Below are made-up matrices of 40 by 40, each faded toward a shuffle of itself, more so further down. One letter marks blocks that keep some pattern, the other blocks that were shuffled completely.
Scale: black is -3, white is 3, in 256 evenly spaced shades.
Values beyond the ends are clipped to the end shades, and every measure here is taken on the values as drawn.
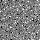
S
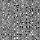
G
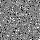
S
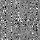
G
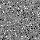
S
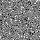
S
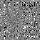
G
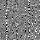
G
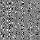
G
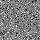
S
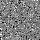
S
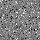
S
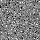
S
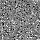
S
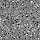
S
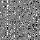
G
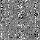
G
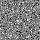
S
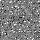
S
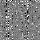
G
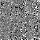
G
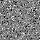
S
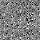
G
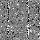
G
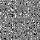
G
